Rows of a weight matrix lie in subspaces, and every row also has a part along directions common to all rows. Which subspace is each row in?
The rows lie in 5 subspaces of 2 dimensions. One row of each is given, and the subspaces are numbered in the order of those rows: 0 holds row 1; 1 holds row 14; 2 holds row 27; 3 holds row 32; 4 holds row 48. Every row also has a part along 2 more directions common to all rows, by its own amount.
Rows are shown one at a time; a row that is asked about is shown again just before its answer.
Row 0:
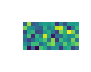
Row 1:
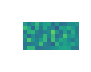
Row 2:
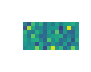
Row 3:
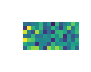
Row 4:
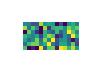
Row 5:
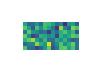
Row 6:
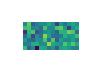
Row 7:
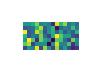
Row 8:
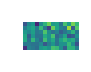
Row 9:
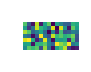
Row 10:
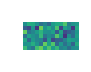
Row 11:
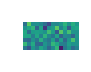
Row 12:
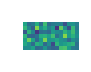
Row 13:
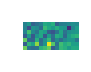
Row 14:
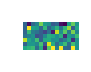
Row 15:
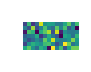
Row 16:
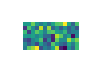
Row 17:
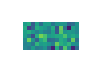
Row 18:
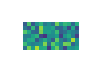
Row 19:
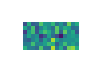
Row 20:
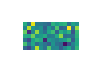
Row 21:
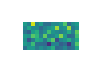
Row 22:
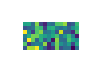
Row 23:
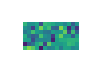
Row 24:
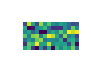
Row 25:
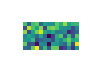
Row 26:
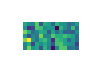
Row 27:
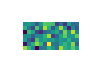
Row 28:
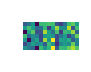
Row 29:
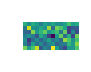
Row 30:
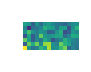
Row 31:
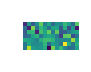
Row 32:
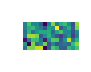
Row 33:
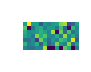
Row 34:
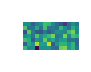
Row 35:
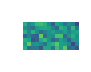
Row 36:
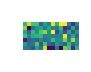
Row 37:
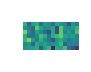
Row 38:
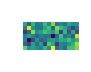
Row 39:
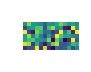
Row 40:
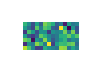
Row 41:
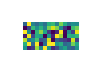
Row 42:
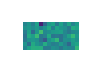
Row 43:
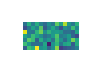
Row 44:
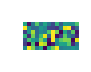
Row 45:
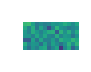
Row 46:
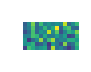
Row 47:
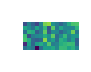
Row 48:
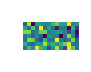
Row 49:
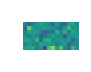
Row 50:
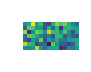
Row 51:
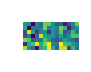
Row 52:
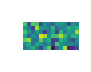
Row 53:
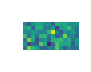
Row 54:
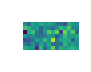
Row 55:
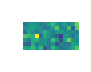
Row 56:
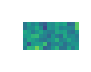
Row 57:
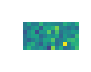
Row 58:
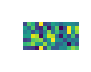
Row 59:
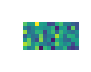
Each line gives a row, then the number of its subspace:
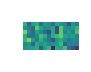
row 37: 4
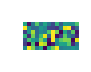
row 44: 0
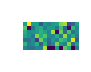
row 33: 1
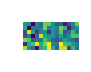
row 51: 0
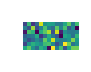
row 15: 4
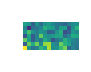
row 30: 0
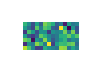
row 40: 2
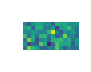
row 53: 0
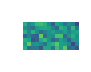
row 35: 3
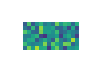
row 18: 4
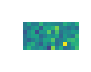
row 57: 4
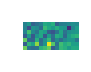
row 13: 0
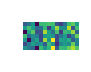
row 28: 3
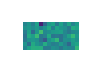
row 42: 3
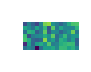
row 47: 3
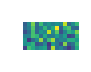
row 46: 4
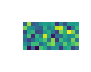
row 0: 1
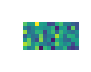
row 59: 3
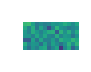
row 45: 1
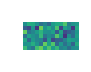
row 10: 0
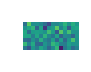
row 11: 1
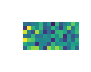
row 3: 1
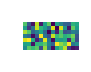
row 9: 2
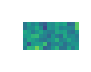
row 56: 3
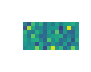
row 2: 1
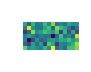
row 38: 2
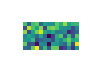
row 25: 2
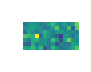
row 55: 3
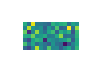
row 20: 4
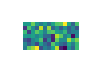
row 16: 2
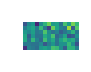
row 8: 3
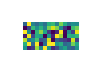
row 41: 0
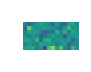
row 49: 1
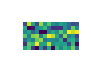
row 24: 2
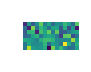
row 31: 4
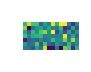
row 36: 1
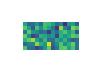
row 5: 4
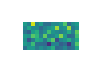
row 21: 4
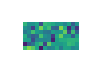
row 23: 2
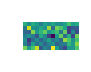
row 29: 2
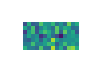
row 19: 4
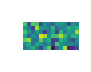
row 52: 4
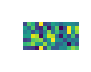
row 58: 2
